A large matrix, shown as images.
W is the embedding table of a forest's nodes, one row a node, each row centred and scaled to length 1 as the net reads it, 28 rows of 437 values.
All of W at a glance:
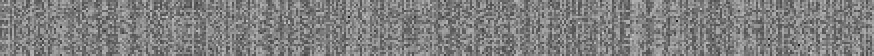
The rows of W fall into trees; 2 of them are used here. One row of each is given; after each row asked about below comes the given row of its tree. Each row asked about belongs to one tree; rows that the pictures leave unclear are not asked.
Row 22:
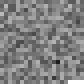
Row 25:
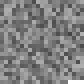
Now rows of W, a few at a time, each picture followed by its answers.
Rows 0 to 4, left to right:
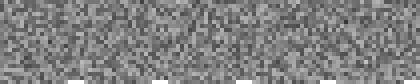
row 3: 25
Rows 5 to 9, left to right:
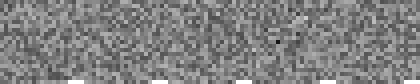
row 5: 22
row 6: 25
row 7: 25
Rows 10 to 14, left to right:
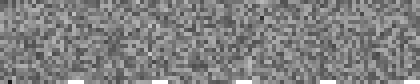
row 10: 22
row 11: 22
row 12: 25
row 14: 22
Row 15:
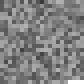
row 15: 22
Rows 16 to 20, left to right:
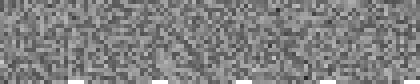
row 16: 22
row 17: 25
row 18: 25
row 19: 22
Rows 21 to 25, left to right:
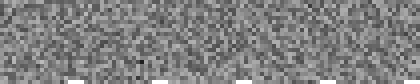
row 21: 25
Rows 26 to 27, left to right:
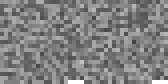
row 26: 25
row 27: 25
